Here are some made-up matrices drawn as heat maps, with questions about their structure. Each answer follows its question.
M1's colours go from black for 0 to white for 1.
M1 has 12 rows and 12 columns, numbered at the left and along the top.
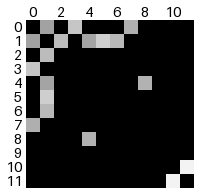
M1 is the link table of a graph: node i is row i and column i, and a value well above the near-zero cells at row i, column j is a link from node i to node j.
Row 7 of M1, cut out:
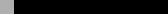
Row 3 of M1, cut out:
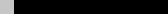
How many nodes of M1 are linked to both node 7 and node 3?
1
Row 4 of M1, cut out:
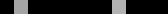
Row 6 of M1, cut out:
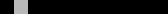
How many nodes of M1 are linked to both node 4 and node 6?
1
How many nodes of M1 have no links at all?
1
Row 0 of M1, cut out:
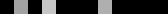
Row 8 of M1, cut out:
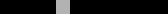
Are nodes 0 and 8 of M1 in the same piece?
yes
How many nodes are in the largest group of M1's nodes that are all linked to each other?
2
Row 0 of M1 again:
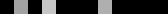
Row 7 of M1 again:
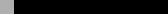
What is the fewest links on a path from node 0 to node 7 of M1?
1
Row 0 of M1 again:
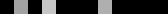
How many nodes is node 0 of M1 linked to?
3
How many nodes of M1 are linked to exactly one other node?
8
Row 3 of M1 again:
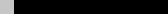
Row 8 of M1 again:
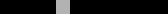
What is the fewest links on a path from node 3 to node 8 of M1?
4
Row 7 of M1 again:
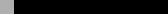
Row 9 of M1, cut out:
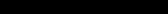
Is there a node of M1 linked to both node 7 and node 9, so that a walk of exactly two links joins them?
no
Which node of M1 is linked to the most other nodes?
node 1
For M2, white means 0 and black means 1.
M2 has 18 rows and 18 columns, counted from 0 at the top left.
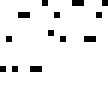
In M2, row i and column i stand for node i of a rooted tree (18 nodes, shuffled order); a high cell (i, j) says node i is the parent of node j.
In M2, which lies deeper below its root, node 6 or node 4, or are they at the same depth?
node 4
